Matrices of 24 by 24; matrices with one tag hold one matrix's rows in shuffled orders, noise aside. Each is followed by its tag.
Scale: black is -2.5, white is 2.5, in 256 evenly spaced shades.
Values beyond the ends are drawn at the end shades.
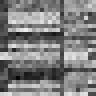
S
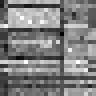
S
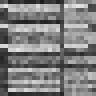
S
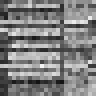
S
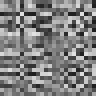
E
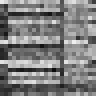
S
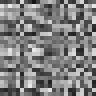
E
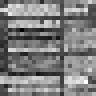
S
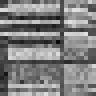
S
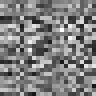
E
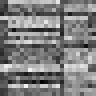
S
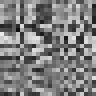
E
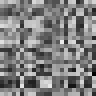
E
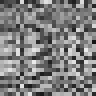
E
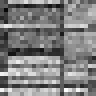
S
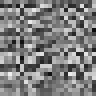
E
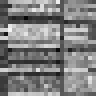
S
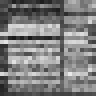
S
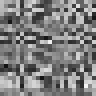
E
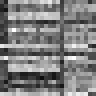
S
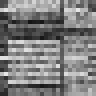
S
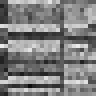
S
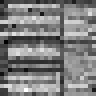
S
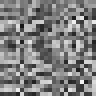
E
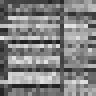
S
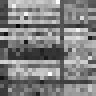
S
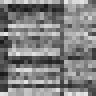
S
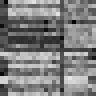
S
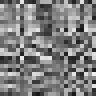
E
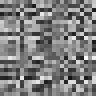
E
